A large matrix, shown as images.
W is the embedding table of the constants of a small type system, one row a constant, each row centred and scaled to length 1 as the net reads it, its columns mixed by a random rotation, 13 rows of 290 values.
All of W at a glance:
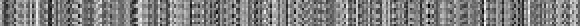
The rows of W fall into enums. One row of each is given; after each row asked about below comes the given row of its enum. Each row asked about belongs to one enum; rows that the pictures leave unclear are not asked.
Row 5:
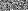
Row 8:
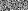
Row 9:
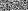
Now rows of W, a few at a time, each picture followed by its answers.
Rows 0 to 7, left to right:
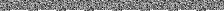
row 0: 9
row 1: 5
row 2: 8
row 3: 8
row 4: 9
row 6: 5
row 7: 8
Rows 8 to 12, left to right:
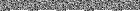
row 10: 5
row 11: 8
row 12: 9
